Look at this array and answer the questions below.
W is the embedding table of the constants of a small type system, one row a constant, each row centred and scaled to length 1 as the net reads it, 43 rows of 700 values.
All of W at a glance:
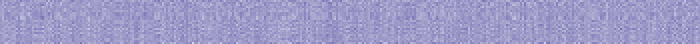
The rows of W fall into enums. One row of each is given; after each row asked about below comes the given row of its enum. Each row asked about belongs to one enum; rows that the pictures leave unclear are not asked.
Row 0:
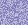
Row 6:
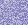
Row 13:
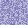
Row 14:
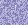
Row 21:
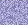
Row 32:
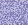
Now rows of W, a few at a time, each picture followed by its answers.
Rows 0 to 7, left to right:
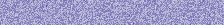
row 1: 21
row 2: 14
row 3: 6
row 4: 32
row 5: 14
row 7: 13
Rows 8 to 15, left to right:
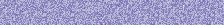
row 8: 14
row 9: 0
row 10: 0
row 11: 32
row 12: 14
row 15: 13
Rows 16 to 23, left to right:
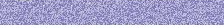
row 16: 32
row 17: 14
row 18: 14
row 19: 32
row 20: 6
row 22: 0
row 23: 32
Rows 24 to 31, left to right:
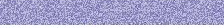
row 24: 14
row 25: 6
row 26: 6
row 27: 0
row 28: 32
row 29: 32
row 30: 0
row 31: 6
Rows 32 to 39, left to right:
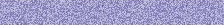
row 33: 13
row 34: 6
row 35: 21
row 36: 0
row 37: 6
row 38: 21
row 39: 13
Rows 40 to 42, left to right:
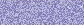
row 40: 0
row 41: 32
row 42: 6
